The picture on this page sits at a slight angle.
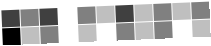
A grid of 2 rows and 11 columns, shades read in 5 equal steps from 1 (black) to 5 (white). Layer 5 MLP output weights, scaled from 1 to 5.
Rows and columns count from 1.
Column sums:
3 7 5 10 7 9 5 8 6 9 7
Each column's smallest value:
1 3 2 5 3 4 2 4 3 4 3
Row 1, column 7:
2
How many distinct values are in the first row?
4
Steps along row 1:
up down up down up down up down up down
